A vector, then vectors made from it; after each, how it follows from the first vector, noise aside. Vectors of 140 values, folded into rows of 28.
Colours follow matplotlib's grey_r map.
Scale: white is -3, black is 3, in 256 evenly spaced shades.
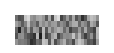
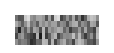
copied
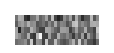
sign-scrambled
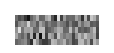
sign-scrambled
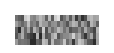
copied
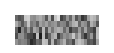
copied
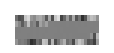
partly zeroed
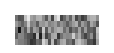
copied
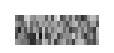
copied
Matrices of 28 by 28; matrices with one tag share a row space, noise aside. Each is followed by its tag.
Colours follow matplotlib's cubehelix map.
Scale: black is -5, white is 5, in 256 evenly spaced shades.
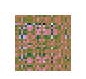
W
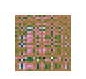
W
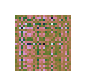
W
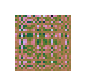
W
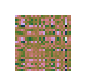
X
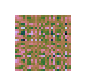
X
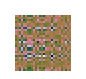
W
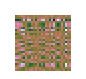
X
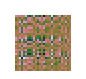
W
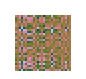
W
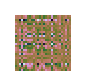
W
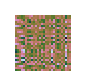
X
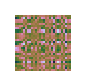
X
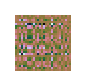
W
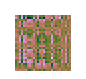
W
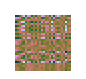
X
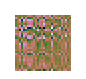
W
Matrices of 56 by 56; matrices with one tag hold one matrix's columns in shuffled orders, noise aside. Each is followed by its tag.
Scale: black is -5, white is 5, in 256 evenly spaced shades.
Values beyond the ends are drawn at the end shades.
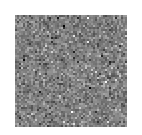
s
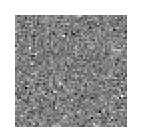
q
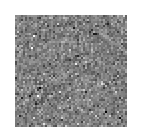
q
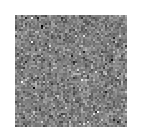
s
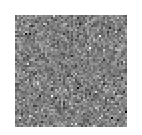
q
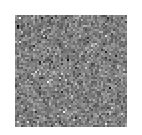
s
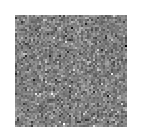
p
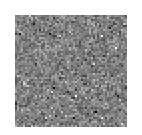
q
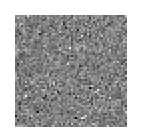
q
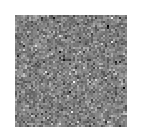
s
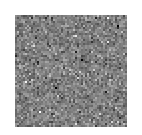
s
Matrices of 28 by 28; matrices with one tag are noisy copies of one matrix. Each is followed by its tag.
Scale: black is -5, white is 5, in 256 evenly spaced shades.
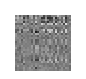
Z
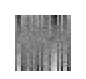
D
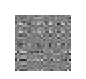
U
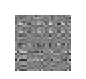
U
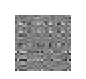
U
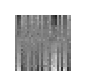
D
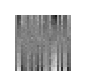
D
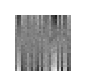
D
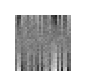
D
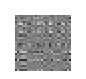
U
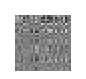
Z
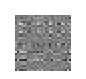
U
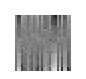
D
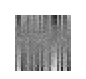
D
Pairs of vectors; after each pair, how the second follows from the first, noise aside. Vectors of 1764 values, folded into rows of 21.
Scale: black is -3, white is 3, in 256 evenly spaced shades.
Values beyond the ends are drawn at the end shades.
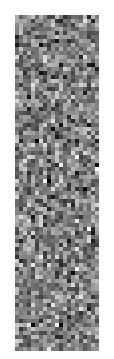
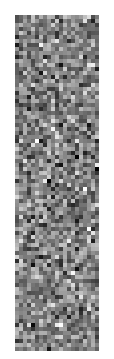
sign-scrambled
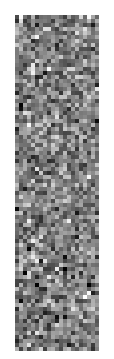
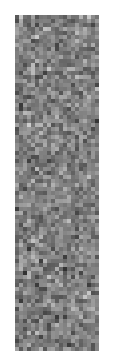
shrunk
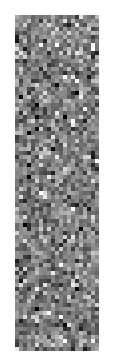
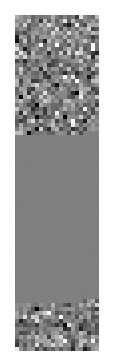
partly zeroed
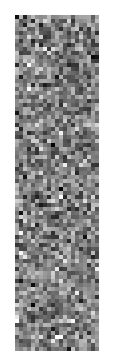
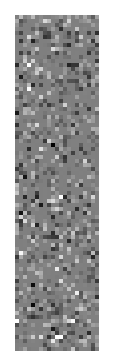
partly zeroed
